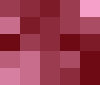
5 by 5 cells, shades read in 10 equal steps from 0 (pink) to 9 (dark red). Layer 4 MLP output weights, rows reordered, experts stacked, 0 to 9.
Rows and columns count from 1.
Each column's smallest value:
2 3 6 5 0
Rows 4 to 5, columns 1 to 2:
4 3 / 2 3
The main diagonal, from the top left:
6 8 7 5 9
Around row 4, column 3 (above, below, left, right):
7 6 3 5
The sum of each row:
27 29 39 27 27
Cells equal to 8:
3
